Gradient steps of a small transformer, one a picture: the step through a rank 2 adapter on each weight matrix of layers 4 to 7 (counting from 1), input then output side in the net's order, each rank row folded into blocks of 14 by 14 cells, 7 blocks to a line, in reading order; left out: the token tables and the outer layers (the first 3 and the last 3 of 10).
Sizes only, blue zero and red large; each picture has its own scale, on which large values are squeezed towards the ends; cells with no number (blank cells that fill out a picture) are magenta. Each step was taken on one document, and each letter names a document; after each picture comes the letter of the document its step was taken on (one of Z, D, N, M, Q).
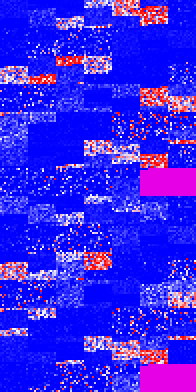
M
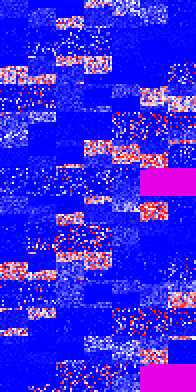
M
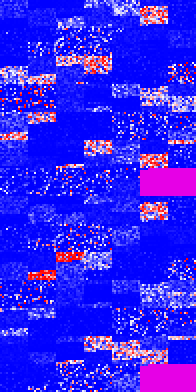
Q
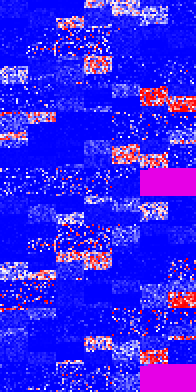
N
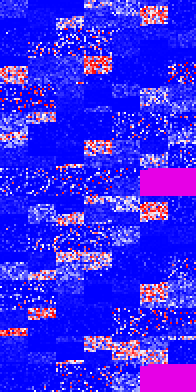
Q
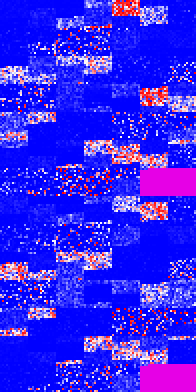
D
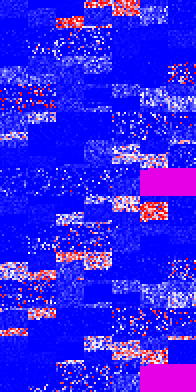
M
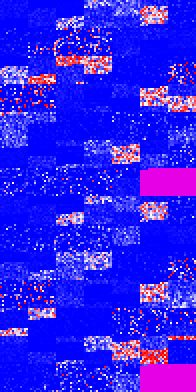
Q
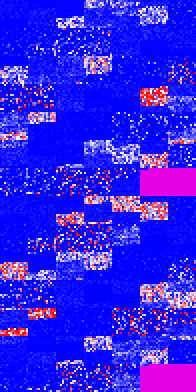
N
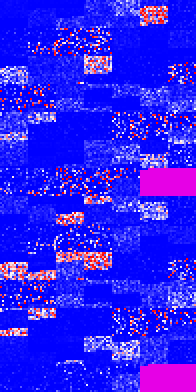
Q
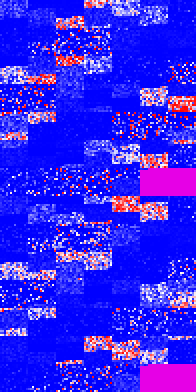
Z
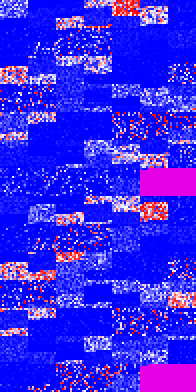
M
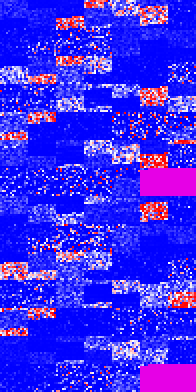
Z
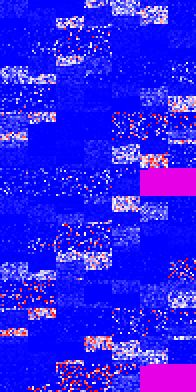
N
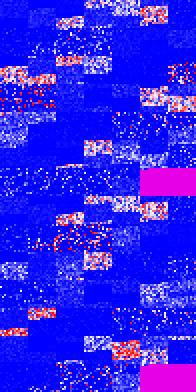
Q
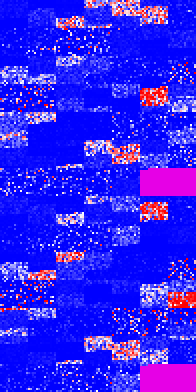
N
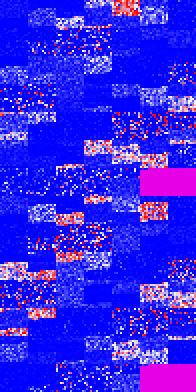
M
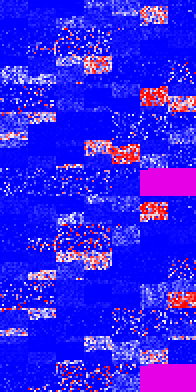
N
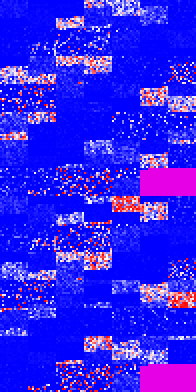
D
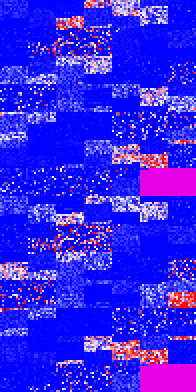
Z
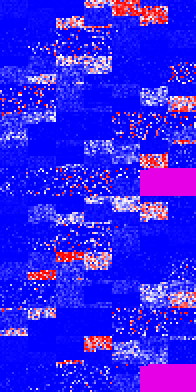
Z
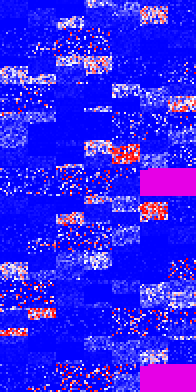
N
